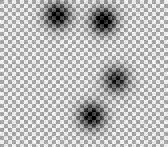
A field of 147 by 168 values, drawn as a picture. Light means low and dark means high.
Odd rows or columns: none. Ninth with the highest average: top middle. Slope: none. Bumps: four. Average level on the scale: 30%.
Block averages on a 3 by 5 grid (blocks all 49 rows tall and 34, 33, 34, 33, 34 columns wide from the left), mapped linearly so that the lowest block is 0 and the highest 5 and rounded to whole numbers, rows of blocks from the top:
0 5 3 4 0 / 0 0 0 5 0 / 0 0 5 1 0
